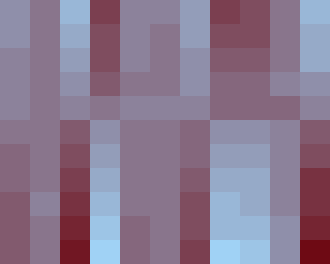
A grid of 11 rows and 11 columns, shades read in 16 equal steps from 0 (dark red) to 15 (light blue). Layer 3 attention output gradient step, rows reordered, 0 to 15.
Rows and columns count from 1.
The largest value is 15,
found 2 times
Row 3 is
9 8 11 5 9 8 10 6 6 8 12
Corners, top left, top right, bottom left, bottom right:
10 13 6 0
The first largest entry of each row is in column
3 3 11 3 1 4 4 4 4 4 4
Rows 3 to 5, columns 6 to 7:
8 10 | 8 10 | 9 9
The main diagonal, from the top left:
10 8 11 6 9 8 7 12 12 10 0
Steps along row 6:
same down up down same down up same down down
